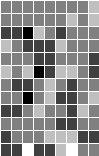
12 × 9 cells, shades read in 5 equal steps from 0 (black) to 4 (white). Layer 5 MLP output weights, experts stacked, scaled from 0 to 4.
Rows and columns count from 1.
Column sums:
22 20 21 21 23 25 25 24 24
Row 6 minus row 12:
2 1 -1 -1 0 0 -1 0 -1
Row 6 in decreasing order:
3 3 3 3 2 2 1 1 0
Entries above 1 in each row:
9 9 5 6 6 6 6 6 6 7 6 5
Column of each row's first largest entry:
9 7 4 1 1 1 5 5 4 1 5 3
